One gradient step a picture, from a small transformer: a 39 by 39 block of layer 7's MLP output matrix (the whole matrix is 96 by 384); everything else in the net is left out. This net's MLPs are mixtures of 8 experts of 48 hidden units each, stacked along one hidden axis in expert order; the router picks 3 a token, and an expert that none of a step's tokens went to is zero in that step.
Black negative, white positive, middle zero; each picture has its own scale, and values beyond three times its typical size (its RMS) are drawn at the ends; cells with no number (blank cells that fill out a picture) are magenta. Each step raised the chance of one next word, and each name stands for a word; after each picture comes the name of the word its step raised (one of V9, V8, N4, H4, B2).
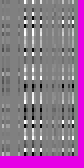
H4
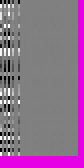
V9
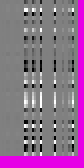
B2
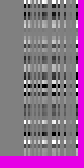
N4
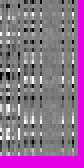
V9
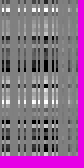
B2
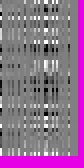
H4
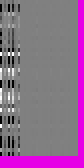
N4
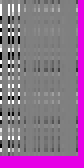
B2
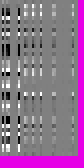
V9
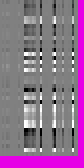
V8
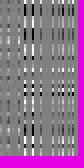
N4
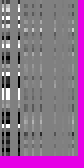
H4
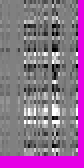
V8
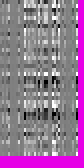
H4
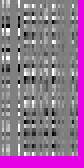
H4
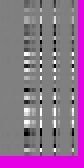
V8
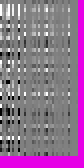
B2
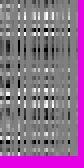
V9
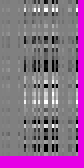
B2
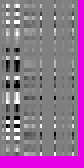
H4
